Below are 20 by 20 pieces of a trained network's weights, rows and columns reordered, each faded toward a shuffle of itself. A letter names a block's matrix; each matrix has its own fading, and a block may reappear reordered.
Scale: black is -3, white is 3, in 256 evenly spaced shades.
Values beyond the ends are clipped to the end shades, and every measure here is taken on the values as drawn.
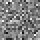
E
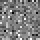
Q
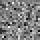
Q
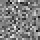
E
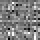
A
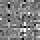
A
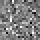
Q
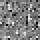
Q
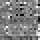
A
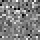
Q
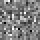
Q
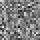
E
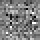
A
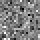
Q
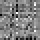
A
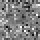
Q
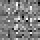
A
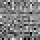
A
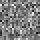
E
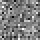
Q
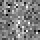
Q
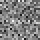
E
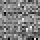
A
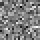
E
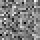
Q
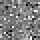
Q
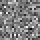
E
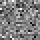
E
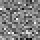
E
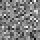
E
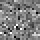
Q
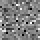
Q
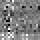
A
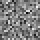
E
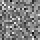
E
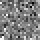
Q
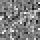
Q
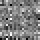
A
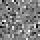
Q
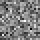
E
